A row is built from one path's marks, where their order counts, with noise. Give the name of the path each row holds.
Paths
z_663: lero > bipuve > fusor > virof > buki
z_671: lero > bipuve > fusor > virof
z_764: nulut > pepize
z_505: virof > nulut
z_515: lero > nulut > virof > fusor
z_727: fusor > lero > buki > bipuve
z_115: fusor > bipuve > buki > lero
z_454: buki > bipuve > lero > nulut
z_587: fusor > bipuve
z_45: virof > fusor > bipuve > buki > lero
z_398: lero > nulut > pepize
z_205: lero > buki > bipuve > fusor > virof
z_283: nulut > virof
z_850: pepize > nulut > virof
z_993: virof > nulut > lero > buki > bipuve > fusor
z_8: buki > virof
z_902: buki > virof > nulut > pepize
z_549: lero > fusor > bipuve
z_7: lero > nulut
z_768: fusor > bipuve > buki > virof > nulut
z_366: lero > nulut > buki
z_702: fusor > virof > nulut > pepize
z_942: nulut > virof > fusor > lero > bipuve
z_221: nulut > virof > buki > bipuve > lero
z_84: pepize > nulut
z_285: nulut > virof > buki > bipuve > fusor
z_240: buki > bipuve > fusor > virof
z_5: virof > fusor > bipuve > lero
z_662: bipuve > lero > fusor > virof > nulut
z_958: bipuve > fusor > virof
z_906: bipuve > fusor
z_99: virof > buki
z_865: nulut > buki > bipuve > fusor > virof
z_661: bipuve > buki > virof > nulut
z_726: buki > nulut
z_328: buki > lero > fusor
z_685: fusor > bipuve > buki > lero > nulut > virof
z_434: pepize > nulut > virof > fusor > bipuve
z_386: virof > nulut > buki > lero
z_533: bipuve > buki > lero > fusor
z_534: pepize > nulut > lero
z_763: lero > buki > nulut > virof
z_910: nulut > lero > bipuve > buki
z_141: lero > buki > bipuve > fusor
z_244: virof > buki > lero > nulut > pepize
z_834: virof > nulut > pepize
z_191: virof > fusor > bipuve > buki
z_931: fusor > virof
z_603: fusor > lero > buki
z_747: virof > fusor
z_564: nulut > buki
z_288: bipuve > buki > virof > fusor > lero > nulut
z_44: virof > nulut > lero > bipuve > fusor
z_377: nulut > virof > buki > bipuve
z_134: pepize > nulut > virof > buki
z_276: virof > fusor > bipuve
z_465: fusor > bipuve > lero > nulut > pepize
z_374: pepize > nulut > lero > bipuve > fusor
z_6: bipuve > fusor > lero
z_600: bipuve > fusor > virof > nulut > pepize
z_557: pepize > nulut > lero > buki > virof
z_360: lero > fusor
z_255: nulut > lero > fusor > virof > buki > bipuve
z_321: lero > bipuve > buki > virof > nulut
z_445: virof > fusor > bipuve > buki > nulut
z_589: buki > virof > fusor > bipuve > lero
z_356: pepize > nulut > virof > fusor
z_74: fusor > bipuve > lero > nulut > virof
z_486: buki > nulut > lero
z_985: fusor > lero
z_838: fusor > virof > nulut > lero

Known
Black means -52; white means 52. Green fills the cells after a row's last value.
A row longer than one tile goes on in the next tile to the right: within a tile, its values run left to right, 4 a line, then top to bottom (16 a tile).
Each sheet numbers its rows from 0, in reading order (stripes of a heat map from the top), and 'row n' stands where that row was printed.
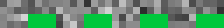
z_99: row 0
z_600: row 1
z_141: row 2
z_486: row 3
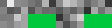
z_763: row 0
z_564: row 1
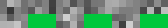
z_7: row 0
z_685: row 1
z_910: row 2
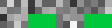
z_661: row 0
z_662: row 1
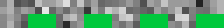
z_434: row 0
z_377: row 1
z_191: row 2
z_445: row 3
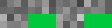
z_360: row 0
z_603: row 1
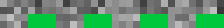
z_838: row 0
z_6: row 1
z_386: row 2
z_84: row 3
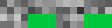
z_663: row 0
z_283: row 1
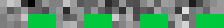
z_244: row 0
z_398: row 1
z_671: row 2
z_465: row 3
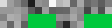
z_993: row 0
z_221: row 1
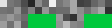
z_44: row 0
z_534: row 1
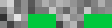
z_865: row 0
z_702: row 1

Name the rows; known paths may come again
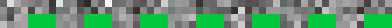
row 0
z_366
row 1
z_44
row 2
z_276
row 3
z_386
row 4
z_74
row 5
z_958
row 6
z_505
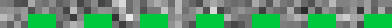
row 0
z_727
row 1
z_454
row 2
z_865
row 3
z_356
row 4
z_589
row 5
z_747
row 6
z_931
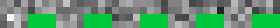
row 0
z_768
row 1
z_515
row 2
z_726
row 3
z_534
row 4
z_141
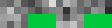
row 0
z_45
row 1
z_7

